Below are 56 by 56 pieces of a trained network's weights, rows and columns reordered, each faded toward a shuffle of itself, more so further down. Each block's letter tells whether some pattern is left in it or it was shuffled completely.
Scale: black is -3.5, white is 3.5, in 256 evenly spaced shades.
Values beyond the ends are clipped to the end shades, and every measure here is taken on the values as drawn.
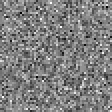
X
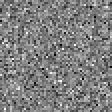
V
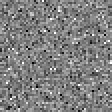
V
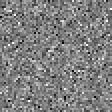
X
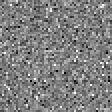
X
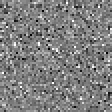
X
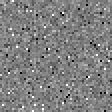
V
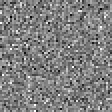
V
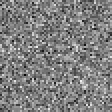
V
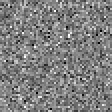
V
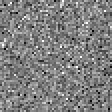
X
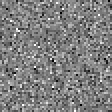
V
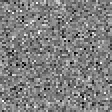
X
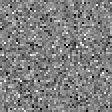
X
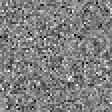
X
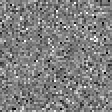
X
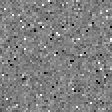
V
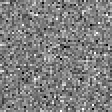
V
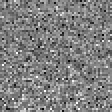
X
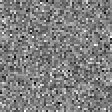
V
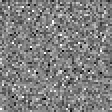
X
